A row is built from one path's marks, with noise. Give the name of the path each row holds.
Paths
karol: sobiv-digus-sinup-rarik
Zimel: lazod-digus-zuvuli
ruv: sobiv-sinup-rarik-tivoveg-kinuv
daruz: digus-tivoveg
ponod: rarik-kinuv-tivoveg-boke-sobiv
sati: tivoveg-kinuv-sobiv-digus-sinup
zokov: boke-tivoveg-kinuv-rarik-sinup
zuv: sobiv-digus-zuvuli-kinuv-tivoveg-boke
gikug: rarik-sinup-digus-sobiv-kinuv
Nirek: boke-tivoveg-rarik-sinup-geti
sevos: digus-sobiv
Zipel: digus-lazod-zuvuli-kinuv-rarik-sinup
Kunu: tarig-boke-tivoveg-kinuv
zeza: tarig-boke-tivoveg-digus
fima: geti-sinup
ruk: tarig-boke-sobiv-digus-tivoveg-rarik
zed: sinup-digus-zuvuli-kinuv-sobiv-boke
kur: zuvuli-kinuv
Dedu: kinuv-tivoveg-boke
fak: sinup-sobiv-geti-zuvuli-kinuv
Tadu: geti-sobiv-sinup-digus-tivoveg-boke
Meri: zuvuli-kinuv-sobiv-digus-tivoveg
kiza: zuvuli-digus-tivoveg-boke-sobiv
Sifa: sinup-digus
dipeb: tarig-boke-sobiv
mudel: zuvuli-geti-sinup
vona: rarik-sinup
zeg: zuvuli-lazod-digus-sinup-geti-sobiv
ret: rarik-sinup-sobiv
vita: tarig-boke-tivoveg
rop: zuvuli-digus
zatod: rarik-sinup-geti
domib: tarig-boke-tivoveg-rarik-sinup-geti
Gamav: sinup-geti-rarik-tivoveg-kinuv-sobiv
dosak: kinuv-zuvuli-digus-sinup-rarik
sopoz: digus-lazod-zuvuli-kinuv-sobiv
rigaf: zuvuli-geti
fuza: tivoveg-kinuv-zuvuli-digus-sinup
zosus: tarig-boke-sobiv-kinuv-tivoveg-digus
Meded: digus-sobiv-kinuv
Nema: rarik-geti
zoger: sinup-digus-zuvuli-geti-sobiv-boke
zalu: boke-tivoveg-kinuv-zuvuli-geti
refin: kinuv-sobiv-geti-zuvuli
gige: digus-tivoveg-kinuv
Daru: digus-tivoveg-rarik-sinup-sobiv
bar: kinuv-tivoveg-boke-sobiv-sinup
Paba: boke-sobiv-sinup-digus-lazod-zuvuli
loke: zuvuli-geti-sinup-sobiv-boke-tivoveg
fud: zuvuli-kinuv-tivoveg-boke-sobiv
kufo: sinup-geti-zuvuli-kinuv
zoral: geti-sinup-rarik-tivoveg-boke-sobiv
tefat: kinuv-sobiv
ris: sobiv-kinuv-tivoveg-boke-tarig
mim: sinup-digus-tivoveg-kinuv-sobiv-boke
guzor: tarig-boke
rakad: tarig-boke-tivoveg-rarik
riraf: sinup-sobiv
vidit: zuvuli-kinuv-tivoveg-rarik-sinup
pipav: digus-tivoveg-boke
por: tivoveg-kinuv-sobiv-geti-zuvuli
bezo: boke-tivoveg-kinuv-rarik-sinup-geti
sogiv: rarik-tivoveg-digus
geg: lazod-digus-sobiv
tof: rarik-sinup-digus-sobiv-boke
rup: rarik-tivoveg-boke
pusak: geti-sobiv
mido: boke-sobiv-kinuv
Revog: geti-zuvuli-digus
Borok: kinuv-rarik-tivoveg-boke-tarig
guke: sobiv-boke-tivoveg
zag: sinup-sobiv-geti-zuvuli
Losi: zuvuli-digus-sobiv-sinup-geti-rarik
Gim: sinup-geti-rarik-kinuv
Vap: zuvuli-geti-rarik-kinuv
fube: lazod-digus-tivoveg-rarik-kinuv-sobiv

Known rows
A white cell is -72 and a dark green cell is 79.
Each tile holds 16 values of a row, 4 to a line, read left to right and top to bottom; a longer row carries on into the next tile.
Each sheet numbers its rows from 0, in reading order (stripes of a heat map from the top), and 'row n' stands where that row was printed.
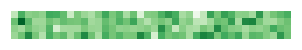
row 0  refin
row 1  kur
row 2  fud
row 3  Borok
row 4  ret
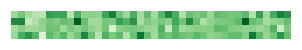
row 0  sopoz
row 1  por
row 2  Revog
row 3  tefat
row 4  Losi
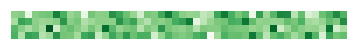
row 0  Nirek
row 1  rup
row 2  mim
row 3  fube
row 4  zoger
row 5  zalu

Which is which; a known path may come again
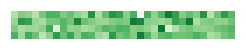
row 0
Gim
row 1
karol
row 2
loke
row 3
sevos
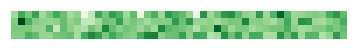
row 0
pusak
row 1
Borok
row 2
vita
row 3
tof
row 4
Daru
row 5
ruv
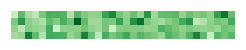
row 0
Vap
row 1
por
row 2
riraf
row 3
Meri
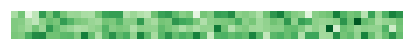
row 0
Kunu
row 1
dosak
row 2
vidit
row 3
zed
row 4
fuza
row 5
Nirek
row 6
Losi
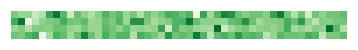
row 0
fube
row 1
kur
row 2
zatod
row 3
zoger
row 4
sati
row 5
mido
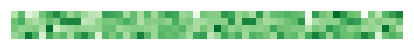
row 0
zalu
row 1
sopoz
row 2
rop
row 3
rup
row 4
ret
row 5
ruk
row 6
Paba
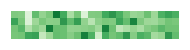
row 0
pipav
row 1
fud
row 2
gikug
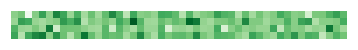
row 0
domib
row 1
Revog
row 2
refin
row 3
fak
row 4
Nema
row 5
bar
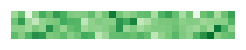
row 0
ris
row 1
daruz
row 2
Meded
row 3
guzor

